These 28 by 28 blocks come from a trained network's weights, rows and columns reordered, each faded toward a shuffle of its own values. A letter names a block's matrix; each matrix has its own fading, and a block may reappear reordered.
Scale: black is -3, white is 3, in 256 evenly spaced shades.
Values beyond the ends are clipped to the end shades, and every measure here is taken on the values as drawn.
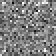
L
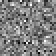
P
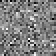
P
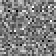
L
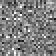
P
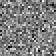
L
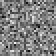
L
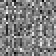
P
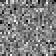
L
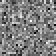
L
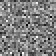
L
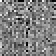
P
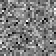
L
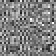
P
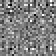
P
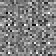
P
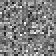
L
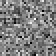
L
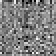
P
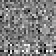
P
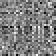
P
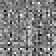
P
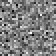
L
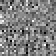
P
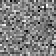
L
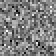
L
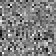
P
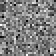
L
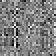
P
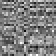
P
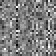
P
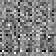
P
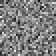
L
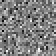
L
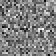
L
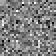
L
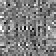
P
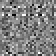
P
